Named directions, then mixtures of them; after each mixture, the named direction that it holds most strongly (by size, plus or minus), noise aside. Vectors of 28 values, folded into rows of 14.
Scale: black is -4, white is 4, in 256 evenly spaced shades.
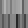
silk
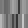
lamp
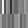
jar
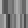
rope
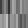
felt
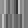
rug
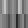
silk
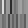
jar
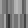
rope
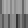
silk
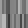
rope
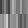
felt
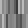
rug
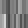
rope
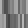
rope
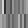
jar
